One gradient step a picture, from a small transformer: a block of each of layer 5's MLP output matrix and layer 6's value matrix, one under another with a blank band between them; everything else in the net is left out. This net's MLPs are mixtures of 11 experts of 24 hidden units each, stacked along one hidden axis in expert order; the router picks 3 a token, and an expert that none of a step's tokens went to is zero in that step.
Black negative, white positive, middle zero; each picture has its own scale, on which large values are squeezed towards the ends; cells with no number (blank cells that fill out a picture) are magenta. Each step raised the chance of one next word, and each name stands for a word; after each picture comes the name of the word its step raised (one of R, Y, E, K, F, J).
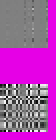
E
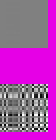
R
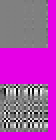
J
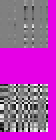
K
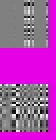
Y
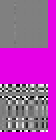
E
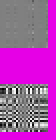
J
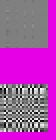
J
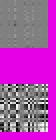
K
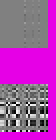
Y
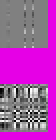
J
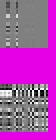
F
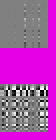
F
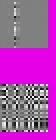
E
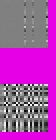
Y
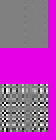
J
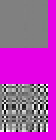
K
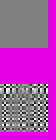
J
